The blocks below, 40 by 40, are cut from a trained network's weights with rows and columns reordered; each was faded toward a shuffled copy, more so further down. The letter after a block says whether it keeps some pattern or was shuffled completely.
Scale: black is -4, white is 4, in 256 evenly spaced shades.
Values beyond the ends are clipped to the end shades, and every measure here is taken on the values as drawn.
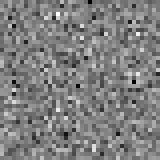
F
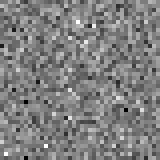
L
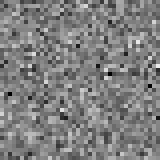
F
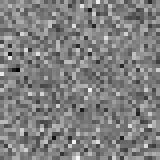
L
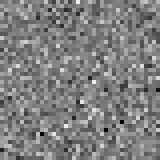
L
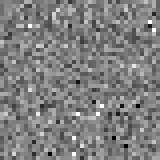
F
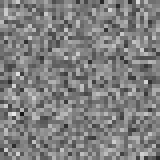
F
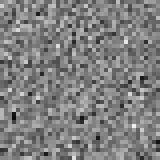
L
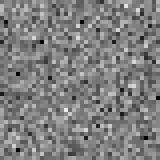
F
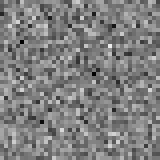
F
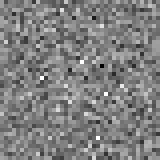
L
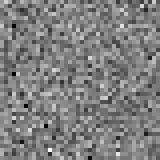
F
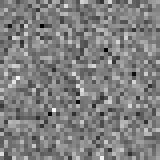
F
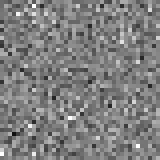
L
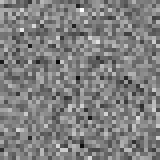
F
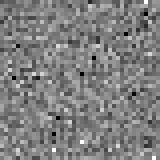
L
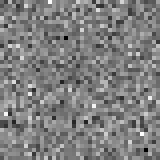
F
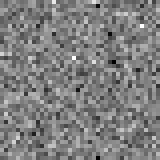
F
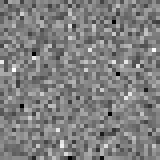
L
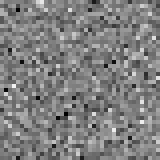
L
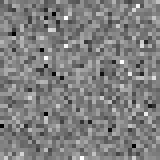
L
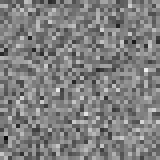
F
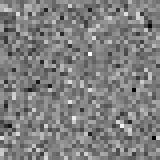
F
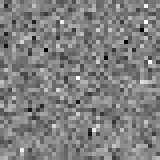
L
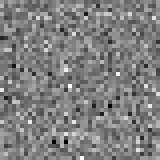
F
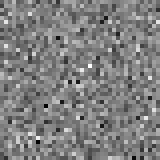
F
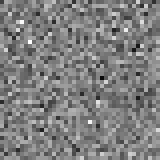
F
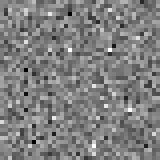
L
